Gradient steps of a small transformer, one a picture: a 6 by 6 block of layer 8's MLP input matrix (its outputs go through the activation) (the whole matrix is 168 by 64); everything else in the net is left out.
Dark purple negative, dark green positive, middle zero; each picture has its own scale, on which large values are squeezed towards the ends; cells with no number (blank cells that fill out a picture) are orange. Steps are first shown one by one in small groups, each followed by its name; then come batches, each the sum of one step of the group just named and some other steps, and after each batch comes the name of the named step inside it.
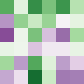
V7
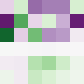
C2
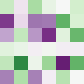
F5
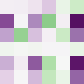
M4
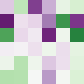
C2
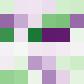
V7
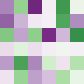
F5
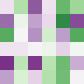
V7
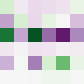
C2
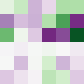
V7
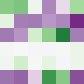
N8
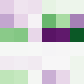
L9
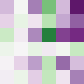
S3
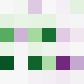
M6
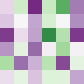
S3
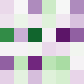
S3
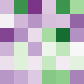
N8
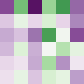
S3
